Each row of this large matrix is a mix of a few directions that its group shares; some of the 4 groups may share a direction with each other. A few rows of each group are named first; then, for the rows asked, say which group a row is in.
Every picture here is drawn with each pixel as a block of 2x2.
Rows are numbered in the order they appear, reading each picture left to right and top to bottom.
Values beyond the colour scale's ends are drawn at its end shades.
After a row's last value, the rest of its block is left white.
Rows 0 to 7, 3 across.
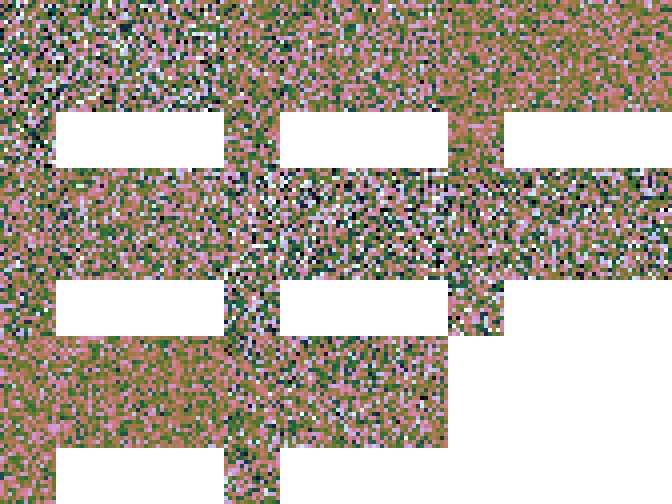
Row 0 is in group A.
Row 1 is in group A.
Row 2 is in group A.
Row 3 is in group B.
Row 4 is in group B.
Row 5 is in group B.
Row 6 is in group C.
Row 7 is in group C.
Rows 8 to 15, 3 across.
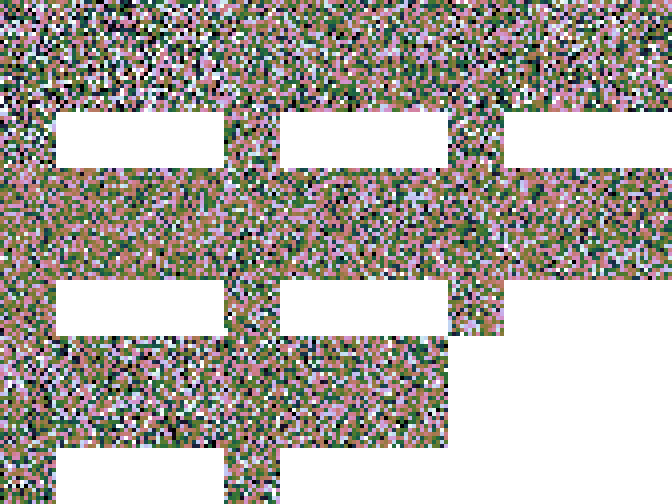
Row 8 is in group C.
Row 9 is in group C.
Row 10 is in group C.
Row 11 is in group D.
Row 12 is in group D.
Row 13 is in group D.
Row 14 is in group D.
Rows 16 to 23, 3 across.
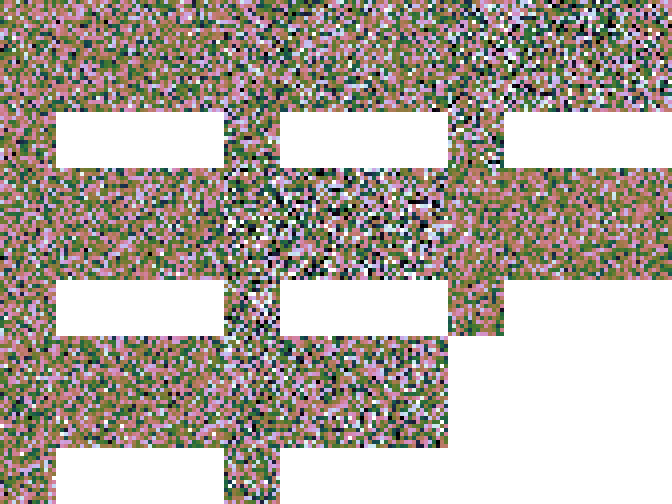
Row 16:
B
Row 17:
C
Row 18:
C
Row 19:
D
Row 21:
D
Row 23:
D
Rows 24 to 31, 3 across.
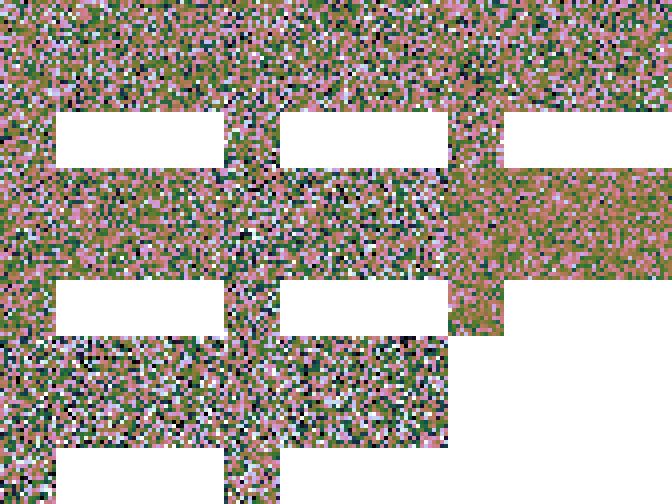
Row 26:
D
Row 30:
A
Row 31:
B
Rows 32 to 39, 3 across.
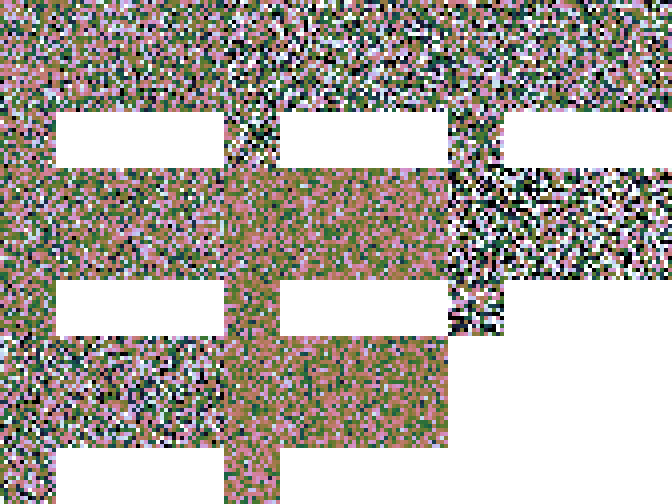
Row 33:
A
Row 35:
D
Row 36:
B
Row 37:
A
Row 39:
B
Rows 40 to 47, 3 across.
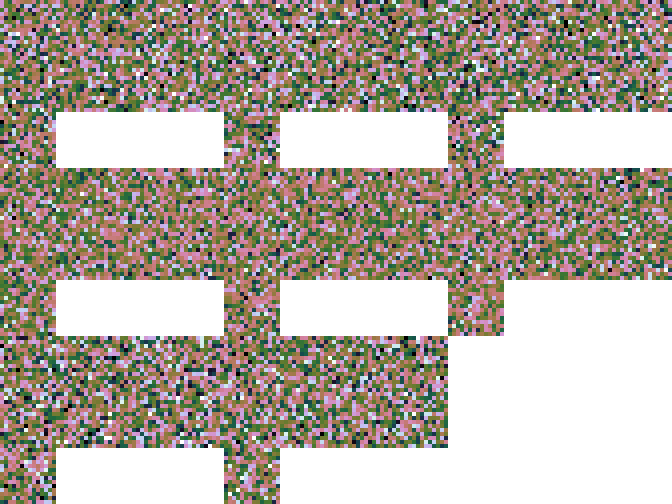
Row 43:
B
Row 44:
A
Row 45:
B
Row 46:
A
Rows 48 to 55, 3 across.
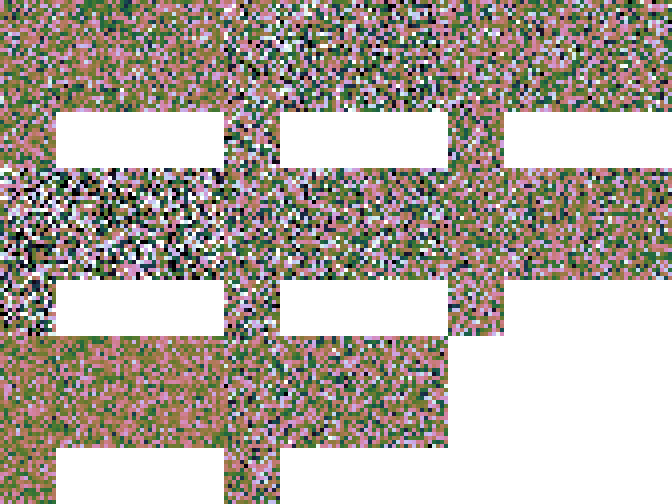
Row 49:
A
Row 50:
B
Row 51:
D
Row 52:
A
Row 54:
A
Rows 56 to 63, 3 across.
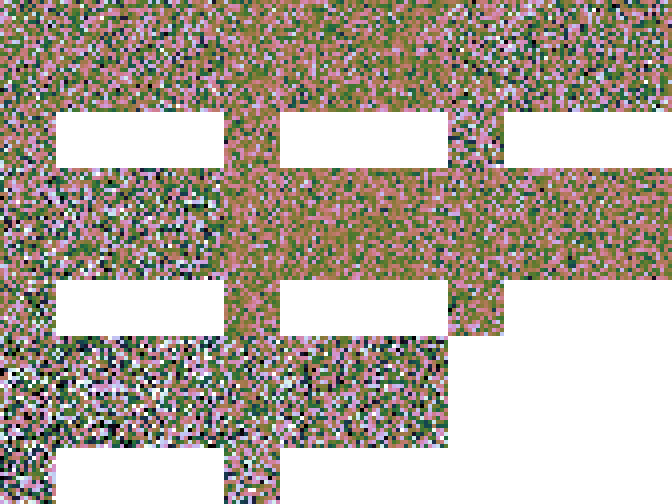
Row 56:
D
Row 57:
C
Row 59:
A
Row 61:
C
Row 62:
C
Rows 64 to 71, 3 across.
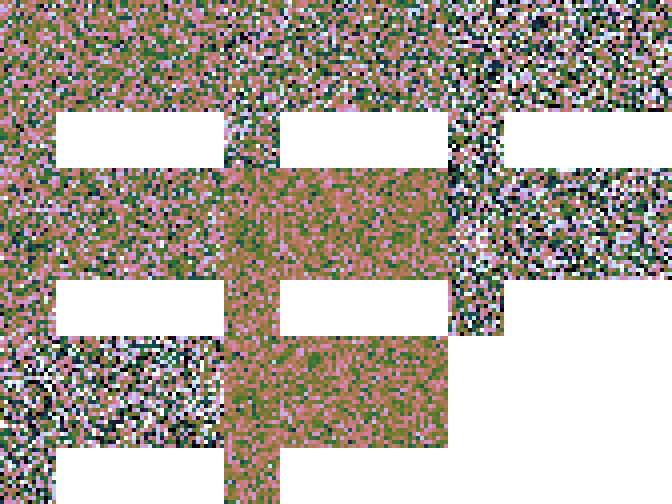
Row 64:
A
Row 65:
C
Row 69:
D
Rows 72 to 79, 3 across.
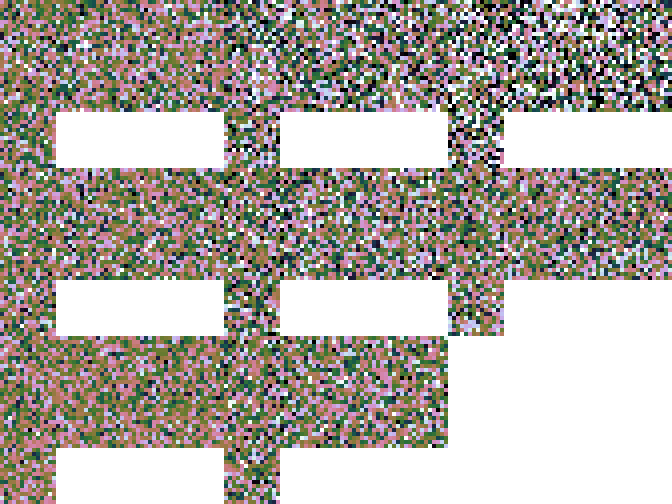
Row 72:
C
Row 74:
C
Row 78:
D
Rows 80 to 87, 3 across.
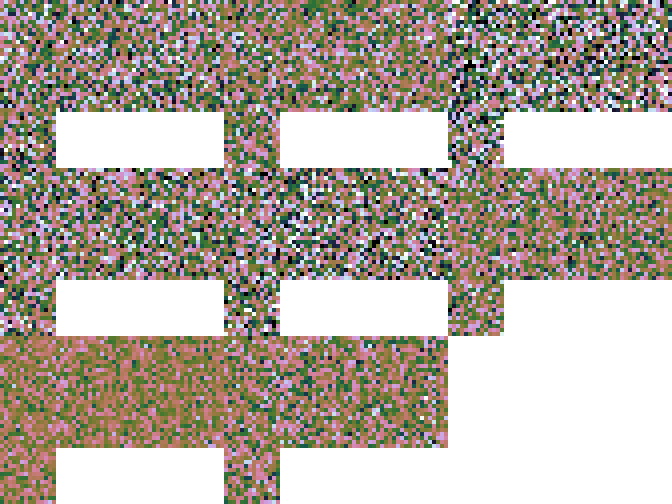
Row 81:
C
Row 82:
D
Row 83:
C
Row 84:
A
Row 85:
C
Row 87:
A
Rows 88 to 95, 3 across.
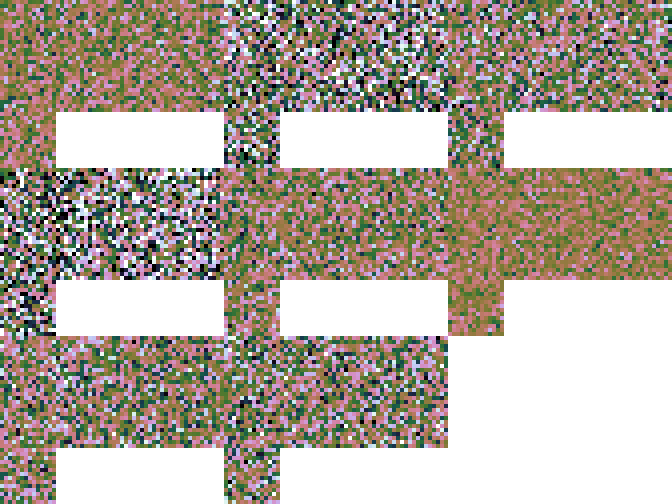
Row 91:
B
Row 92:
D
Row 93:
A
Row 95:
D
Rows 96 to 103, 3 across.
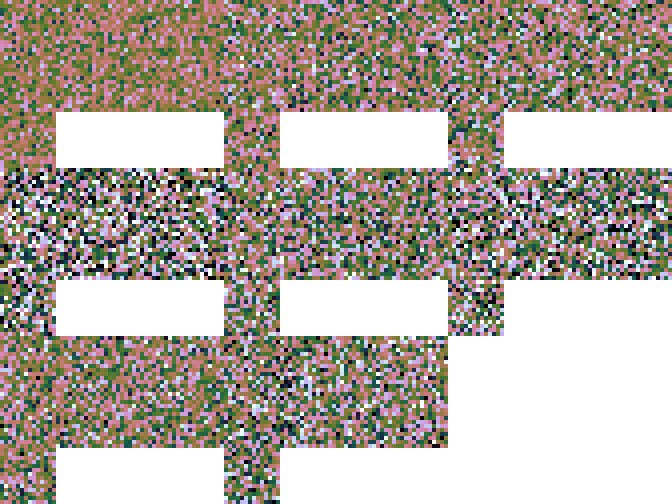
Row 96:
C
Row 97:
C
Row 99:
B
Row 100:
C
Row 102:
D
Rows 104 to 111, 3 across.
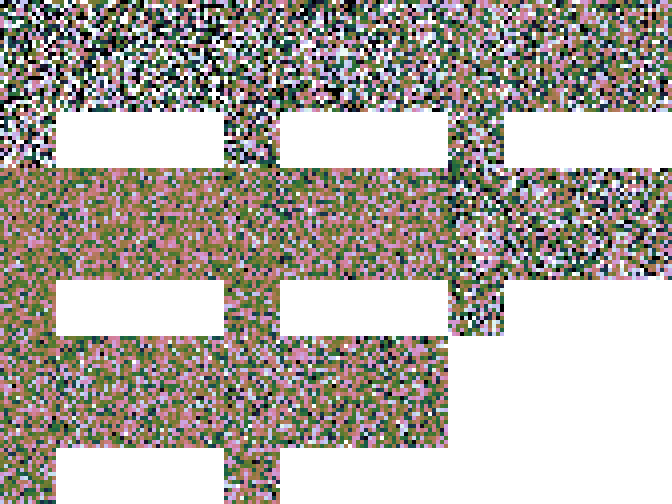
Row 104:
B
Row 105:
C
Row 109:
D
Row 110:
A
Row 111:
A
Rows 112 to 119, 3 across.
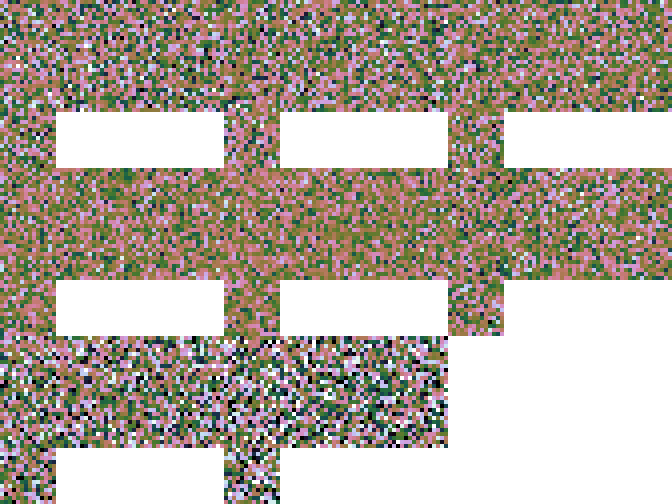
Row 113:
B
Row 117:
C
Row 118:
B
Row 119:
A
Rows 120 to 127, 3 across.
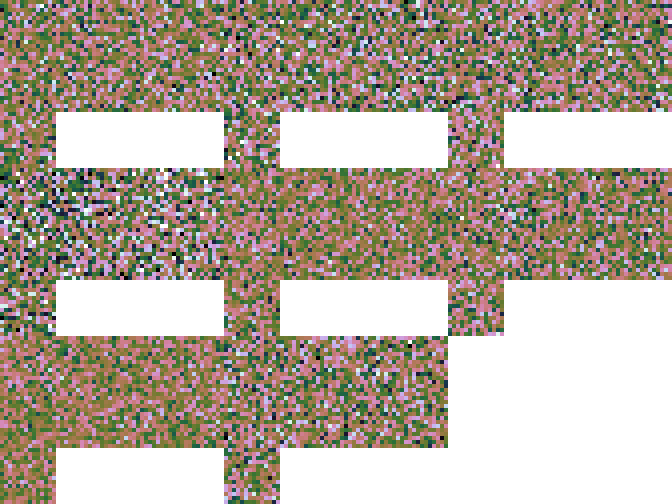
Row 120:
A
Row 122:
B
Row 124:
D
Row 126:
D
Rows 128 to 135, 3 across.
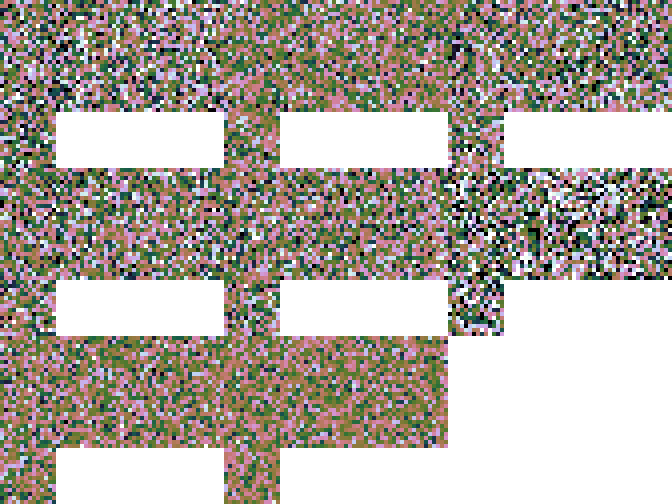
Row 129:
C
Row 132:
D
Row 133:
C
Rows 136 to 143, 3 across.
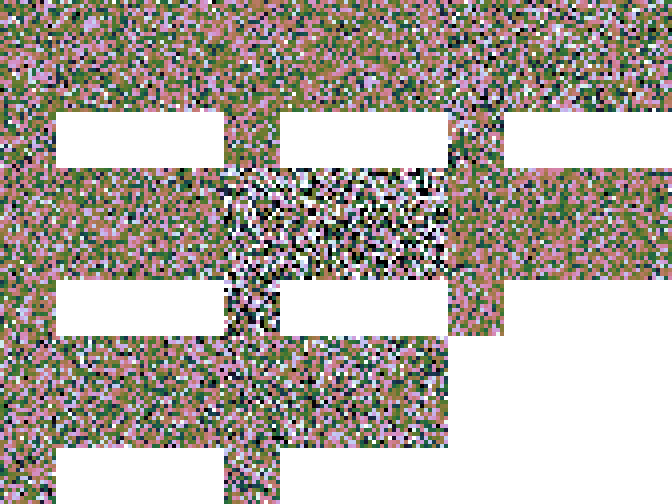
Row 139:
B
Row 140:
B
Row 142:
A
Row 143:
C
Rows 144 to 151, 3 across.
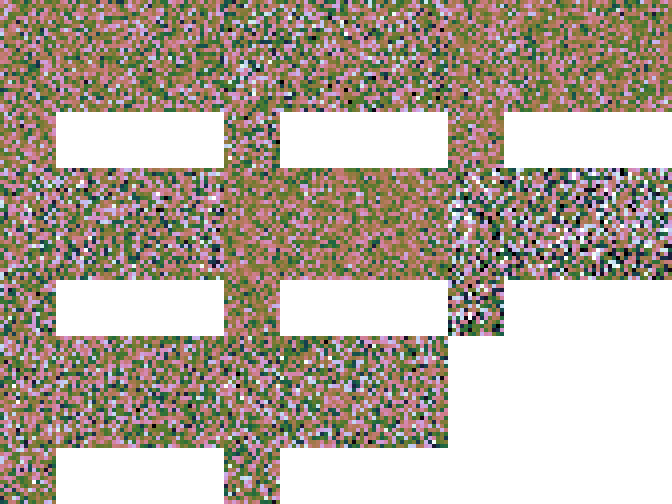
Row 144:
D
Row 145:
D
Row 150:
C
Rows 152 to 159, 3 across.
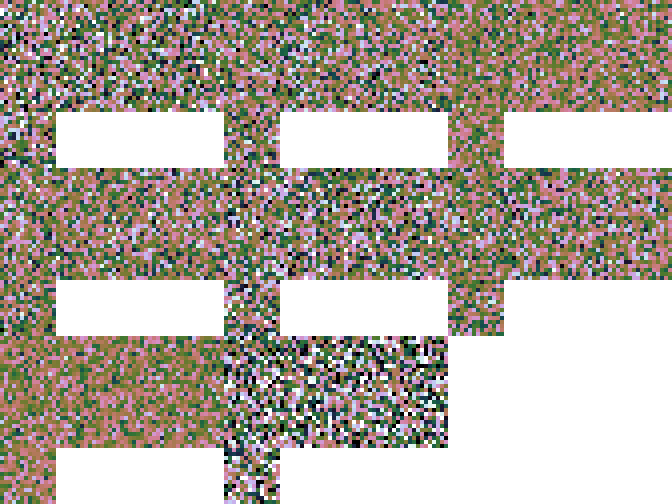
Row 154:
B
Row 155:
D
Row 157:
A
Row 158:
B
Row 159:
B
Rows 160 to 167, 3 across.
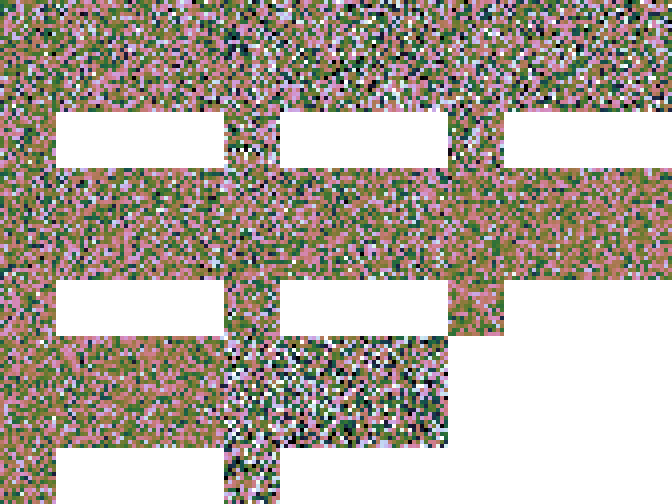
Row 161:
D
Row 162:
B
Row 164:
D
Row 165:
A
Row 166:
A
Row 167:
C
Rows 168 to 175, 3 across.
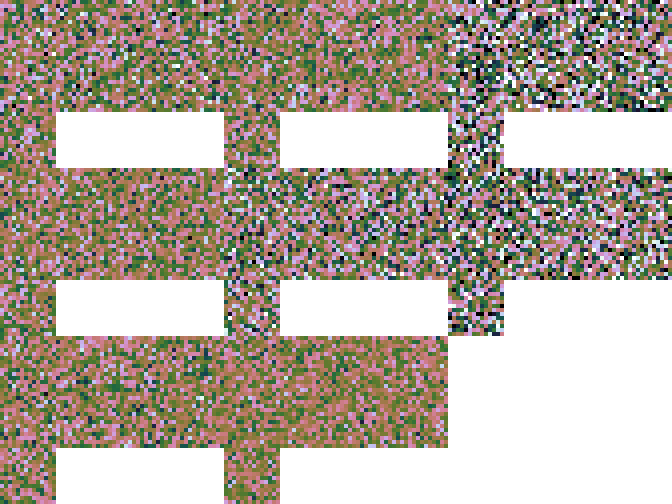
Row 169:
C
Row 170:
D
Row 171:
C
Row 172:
D
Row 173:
A
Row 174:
C
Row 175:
D
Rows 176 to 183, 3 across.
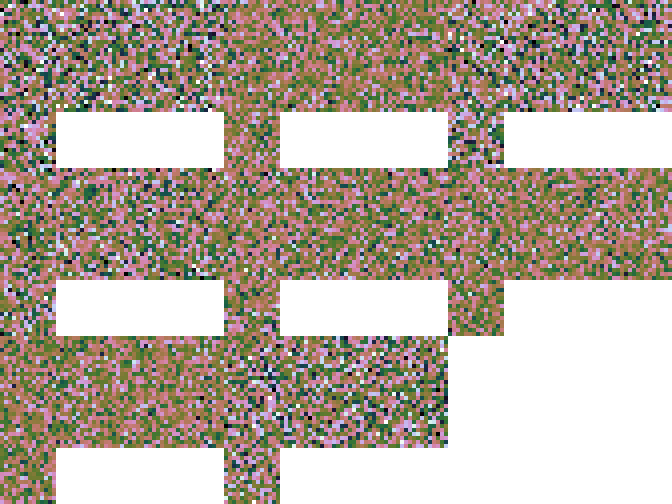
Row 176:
A
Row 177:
A
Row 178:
B
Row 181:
D
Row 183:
D
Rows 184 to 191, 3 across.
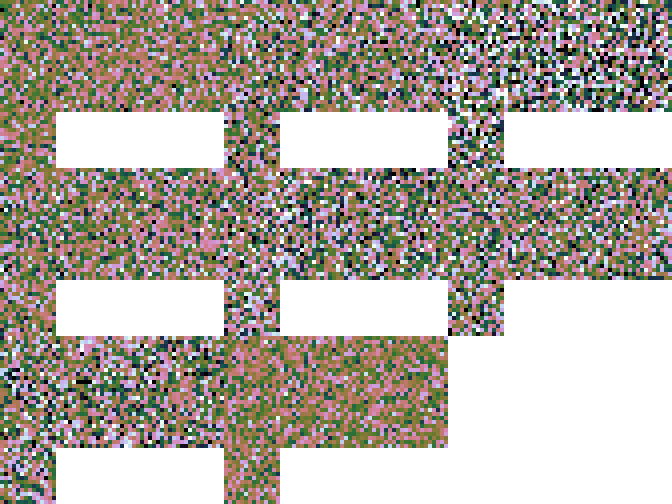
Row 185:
B
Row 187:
C
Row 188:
B
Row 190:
C
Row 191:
A
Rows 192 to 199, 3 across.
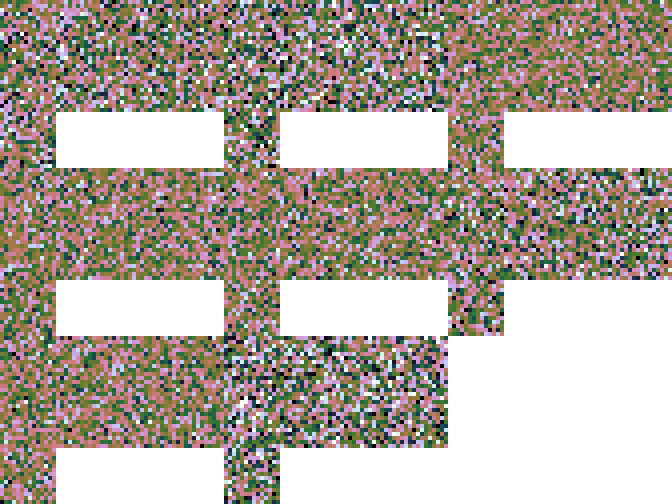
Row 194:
D
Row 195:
B
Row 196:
A
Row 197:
B
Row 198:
D
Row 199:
D
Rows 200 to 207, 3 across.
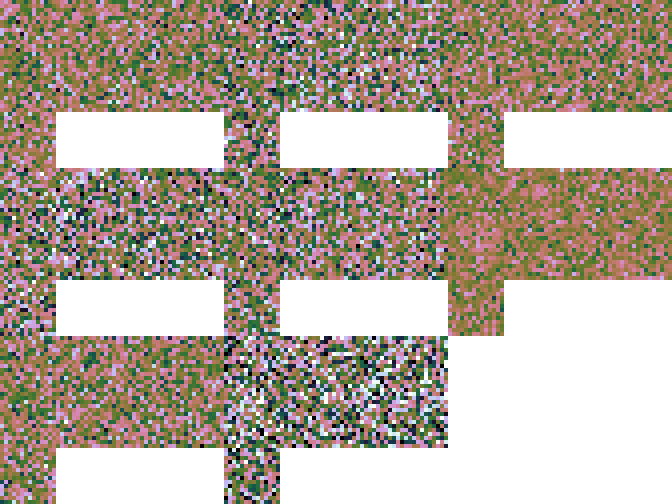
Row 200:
D
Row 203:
A
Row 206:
D
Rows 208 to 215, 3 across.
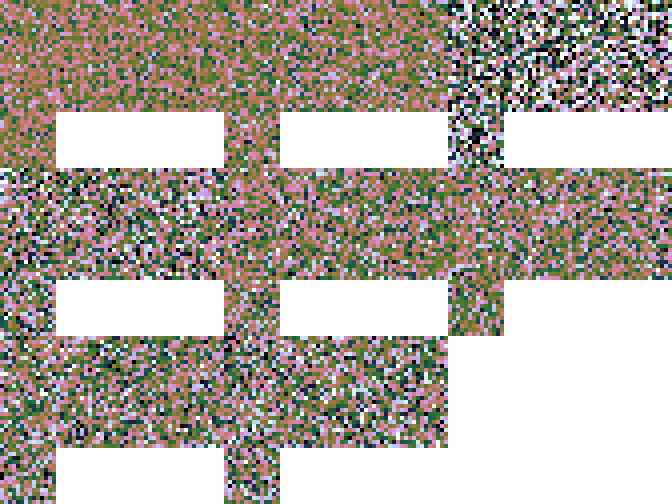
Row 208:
C
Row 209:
A
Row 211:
D
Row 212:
A
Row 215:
D
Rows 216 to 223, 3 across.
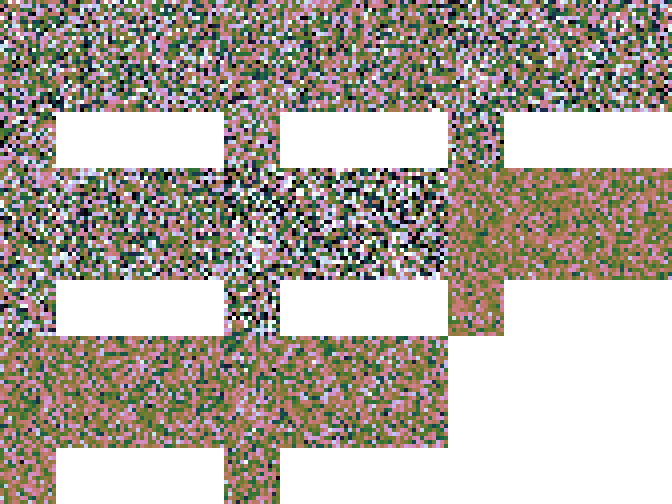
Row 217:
B
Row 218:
D
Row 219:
C
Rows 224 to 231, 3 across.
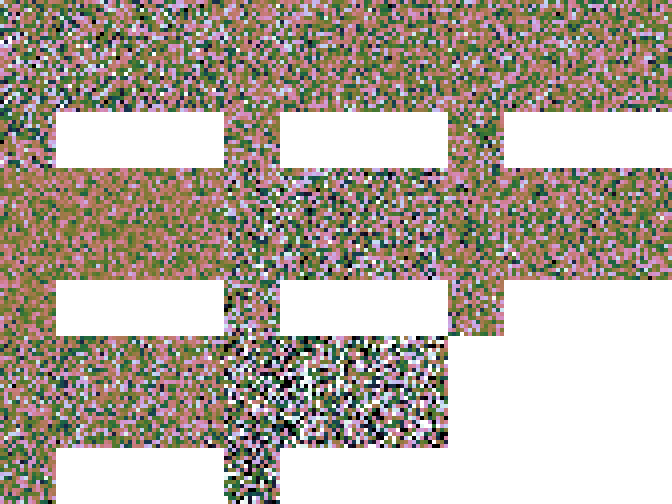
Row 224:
C
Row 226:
A
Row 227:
B
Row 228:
C
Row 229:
D
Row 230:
B
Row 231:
B
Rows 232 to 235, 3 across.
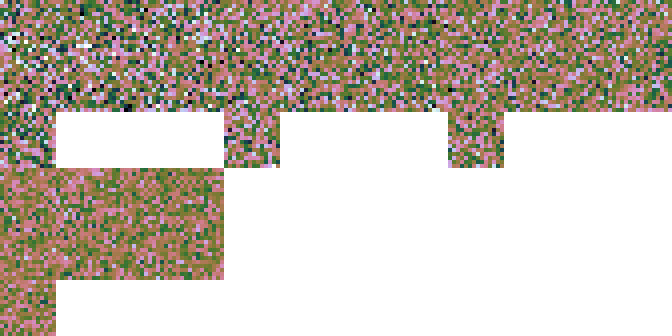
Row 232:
C
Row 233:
B
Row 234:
D
